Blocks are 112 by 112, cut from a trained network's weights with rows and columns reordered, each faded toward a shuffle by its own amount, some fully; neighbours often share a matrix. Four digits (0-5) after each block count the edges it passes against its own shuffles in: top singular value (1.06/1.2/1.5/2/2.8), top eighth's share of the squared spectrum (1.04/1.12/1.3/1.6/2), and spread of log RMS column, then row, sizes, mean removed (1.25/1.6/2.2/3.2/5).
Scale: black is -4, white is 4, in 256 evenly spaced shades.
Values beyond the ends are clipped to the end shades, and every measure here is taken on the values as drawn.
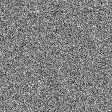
1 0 0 0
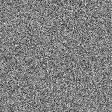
0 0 0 0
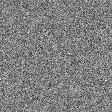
0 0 0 0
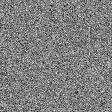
0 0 0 0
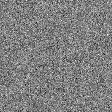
0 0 0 0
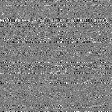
4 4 1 4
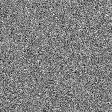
1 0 0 0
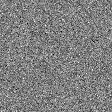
0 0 0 0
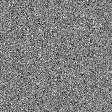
1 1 0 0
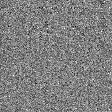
1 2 0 1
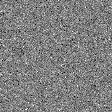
2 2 1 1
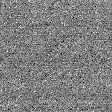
2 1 0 0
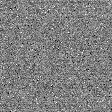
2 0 0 0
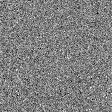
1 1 0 0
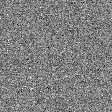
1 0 0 0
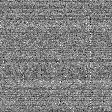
4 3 1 1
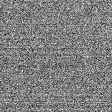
2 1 0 0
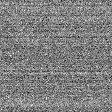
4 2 1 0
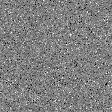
1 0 0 0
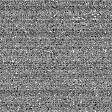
4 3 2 1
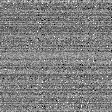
4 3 2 1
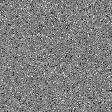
2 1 0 1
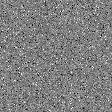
1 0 0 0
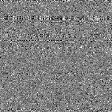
4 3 0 3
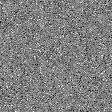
1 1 0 0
